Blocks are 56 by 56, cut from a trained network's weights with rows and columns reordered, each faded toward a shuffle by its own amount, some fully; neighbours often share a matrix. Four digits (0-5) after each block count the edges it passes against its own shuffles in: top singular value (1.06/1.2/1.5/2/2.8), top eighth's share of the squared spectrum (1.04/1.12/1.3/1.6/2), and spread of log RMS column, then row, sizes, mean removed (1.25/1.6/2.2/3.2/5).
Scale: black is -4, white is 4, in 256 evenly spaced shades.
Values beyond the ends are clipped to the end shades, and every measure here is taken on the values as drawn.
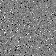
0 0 0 0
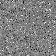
0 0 0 0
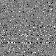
3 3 0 2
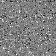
2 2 0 1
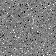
0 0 0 0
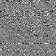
3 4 1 3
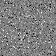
0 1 0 0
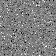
0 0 0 0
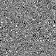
2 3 2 1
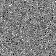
0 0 0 0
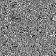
2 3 1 2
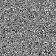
2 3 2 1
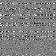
4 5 1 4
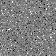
1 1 0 0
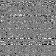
4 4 0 3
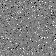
1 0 0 0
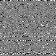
4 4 0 3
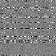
4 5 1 4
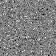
1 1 0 0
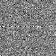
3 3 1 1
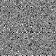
3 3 1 2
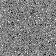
1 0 0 0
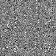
2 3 2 1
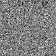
2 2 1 0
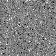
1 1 0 0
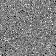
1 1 0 0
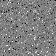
2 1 0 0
